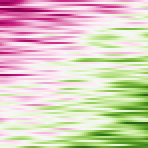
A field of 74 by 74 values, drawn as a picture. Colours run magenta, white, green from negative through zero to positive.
Streaks run across, left to right. Values rise toward the bottom right. The halves do not mirror each other. The ninth with the highest average is the bottom right.
